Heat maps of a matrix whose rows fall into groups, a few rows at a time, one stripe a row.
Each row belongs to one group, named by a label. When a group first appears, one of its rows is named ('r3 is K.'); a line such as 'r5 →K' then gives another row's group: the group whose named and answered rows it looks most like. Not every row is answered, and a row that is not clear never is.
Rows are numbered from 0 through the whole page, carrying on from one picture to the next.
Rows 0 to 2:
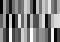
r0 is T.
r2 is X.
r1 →X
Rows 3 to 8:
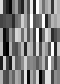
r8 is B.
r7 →T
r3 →B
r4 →X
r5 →B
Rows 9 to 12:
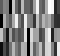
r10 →T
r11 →B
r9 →T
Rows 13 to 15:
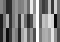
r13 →B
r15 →T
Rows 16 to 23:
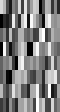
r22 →B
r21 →T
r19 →T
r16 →B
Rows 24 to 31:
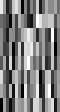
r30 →B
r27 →X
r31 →T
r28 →X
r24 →B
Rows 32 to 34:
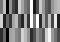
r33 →B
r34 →T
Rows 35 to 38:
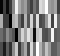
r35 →T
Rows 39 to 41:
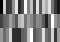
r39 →T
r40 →X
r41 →X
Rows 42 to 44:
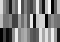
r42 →B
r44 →T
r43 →X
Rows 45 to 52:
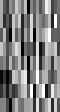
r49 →B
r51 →X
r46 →B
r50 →T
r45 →B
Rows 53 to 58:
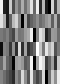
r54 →B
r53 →X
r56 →T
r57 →X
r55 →X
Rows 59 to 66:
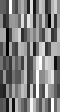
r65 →T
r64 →T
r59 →X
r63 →T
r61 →B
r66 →X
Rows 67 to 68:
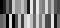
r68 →X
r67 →T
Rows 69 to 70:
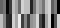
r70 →B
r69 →T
